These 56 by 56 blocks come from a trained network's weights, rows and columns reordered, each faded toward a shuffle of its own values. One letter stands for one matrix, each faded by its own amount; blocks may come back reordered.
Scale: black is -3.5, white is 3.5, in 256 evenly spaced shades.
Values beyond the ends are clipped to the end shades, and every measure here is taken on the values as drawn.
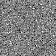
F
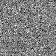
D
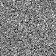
F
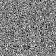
D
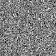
F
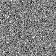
F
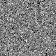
F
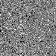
F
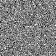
F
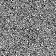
D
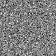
D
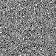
F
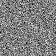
F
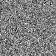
F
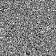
D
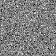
F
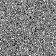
F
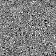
F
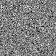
D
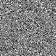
F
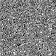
F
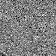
F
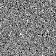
F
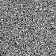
D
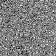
D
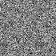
D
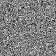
D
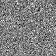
D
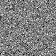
F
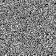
D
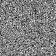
D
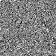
D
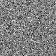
D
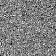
D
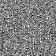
F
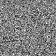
D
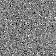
F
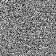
D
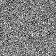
F
